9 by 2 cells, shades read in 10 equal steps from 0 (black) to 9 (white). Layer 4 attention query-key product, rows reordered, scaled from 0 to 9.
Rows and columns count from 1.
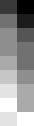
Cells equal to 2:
1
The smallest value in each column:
2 0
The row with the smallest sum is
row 1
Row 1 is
2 0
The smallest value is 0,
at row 1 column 2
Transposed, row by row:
2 4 5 5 6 7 8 9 8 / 0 1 3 4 4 5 6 6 9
